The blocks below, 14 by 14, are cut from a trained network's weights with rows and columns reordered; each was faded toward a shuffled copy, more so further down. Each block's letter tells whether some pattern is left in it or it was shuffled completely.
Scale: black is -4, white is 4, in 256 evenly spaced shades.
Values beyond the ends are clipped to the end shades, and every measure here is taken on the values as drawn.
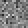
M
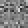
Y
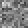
Y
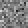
M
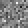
M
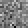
M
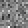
Y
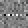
Y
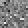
M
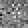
Y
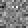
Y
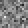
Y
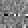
Y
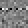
Y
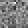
Y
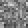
Y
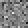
M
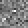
M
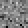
M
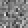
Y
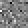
Y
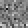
Y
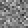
M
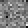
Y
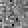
M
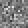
M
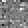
Y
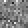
M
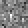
M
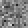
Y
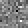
Y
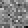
Y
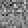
Y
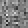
Y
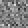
Y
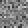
Y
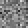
M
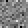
Y
